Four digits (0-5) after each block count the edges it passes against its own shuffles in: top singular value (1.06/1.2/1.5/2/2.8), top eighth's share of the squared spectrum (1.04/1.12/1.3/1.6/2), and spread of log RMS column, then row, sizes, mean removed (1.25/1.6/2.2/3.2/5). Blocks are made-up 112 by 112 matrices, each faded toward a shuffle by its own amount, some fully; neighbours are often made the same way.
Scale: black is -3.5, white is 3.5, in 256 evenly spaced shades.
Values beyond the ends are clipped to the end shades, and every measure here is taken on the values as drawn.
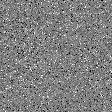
0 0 0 0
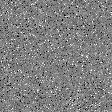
2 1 0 0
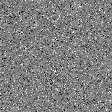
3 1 0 0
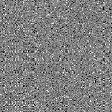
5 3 2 2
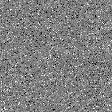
3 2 0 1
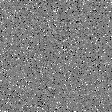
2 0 0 0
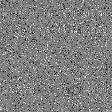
3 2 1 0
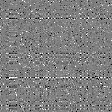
5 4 2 3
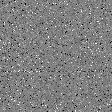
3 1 0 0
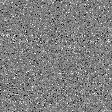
1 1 0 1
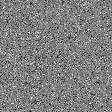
0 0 0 0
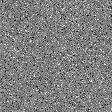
0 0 0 0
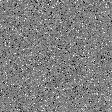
0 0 0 0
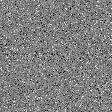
0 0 0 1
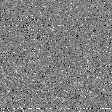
2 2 0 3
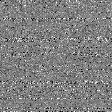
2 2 0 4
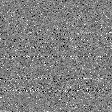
2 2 0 3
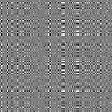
5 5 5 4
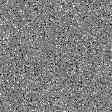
3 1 0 0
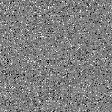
4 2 1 1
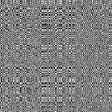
5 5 4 4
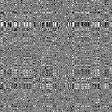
5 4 3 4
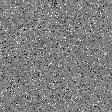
2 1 0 0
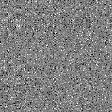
4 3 1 1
